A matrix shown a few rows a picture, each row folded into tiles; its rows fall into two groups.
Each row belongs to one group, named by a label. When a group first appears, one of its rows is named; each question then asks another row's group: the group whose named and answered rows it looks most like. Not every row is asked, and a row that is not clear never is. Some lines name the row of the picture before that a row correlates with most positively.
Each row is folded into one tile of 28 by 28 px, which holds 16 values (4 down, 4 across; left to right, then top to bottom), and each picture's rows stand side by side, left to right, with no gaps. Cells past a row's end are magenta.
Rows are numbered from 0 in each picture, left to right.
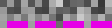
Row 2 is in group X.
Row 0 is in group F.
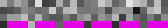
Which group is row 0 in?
X
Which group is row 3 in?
X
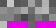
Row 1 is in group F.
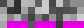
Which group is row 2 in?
X
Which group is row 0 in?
F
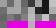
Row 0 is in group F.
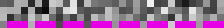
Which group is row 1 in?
F
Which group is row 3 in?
X
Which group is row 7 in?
F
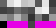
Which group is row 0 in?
X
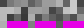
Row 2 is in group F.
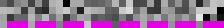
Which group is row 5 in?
F
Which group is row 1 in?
F
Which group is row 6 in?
F
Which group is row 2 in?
X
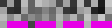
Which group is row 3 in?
F
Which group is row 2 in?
F
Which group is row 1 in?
X
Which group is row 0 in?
F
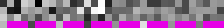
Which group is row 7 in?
X
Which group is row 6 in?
F
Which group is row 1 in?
X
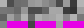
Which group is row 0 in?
X
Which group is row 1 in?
X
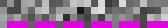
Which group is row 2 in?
X
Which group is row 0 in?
F
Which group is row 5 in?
X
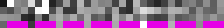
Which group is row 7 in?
F
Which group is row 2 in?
F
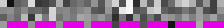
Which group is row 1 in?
X
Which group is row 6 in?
X
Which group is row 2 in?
X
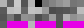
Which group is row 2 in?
X
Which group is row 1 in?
X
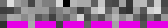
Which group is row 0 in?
X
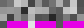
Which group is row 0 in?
X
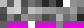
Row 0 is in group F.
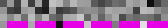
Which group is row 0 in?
F
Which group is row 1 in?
F
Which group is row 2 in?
X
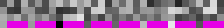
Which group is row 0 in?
F
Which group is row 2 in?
X
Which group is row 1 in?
F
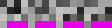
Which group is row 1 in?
F
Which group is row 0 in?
F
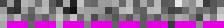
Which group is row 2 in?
F
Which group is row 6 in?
X
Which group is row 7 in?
X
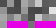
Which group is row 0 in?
F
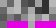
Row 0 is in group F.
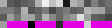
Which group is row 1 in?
X
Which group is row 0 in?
X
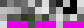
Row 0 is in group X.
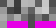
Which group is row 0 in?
F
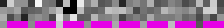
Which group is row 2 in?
F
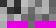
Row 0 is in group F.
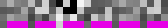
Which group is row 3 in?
X
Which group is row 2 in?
F
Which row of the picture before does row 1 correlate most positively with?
1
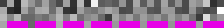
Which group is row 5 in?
F
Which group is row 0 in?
F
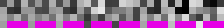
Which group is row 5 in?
F
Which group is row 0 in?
F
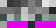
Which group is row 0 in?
X
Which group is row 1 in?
X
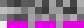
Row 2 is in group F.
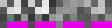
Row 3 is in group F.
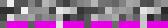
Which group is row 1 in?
X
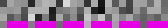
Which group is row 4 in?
F
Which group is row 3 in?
F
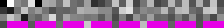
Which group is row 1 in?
X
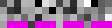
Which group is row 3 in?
X
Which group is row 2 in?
F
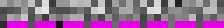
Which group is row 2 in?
X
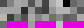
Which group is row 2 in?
X
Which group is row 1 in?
F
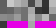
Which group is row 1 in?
F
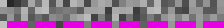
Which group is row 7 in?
F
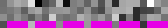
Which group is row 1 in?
X
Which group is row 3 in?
F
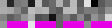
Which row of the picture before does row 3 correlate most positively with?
1
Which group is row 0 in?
X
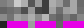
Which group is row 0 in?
X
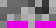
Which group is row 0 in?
X
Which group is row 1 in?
F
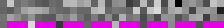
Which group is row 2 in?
X
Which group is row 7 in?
X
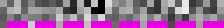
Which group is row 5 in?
F
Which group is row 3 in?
F
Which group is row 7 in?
F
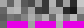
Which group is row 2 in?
F
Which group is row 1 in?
F
